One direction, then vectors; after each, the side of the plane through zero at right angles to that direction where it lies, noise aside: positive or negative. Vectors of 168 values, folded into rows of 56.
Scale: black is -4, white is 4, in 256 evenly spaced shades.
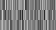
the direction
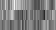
positive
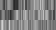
positive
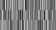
positive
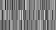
negative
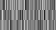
positive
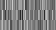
positive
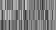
negative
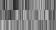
positive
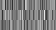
negative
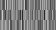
positive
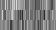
positive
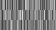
negative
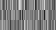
positive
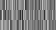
positive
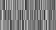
positive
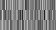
positive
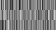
negative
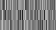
positive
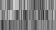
negative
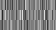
negative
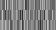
positive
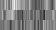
positive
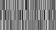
positive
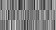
negative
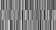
positive
